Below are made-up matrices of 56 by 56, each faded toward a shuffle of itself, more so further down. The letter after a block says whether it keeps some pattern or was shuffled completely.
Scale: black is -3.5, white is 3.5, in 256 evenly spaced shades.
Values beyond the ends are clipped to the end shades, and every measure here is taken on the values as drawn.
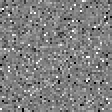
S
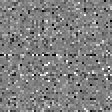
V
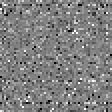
V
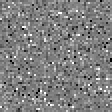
S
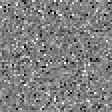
S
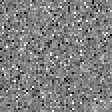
S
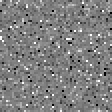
S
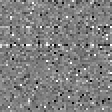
V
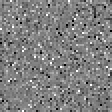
S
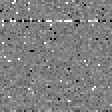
V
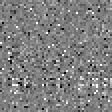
V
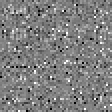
V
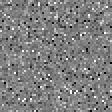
S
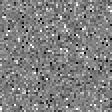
S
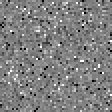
S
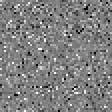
V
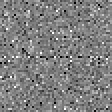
V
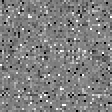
V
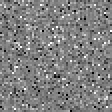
S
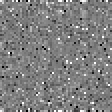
V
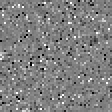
S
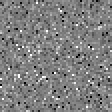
S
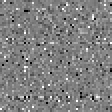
V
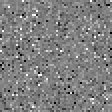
S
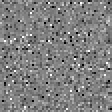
V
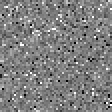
S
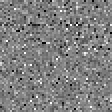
V
